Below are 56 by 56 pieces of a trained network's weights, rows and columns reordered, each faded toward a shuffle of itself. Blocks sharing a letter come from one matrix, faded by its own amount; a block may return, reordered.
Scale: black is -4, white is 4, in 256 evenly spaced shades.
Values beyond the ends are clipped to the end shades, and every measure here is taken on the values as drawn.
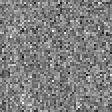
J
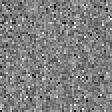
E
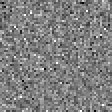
E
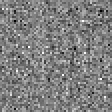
J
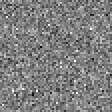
E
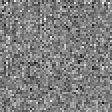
J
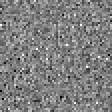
E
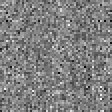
J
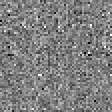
J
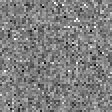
E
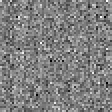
J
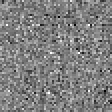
J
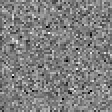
E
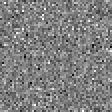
E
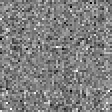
J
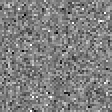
E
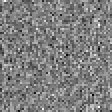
J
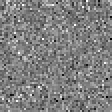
E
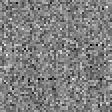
J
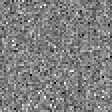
E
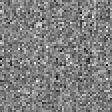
J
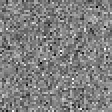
E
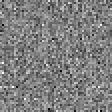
J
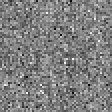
J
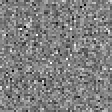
E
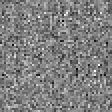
J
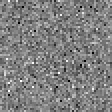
E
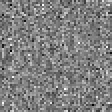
J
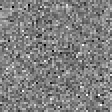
E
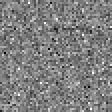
E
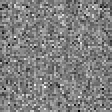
J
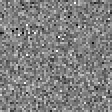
E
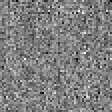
J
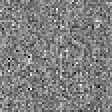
J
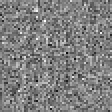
J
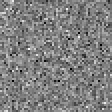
E
